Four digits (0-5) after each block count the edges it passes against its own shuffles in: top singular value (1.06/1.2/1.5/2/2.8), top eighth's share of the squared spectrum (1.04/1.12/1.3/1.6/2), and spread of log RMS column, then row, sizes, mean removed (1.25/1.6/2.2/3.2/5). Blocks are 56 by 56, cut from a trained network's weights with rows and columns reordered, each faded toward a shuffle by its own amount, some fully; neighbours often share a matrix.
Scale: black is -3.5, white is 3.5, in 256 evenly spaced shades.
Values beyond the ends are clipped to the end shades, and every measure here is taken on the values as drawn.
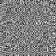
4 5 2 2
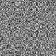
4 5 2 2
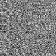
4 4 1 2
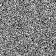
0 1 0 0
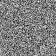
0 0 0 0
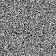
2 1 0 0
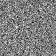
0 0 0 0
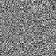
3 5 2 2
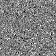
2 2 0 1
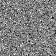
0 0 0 0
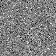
0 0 0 0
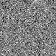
2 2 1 0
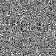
2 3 1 2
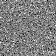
0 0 0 0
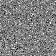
0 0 0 0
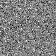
0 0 0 0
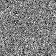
2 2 0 0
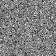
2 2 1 0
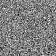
0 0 0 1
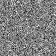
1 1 0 0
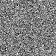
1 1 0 0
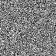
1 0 0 0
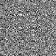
3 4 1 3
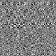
4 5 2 3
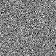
2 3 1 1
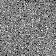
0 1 0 0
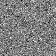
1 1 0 0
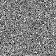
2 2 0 0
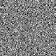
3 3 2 1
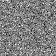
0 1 0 0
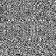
3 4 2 2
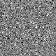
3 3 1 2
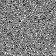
1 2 0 0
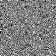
2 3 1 1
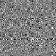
3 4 2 2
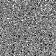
2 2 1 1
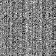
3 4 1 2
